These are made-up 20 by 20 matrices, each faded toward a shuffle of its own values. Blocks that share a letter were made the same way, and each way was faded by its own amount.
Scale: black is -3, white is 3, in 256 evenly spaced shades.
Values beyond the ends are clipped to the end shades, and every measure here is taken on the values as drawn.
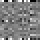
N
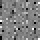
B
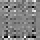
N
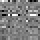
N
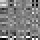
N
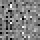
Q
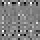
N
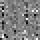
Q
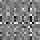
N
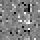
B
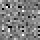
Q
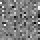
Q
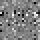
B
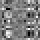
N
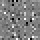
B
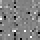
B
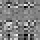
N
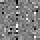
Q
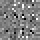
Q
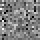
Q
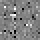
Q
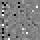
B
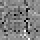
B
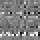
N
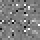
B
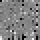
B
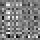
N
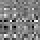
N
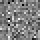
Q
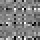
N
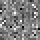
Q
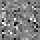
Q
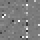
B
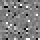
B
